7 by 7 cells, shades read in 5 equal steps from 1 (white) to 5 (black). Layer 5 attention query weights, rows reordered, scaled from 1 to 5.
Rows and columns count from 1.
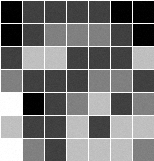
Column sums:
21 26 25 22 22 24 24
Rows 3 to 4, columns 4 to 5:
4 4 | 4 3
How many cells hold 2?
11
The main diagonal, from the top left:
5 4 2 4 2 2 3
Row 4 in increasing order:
3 3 3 4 4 4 4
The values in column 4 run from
2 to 4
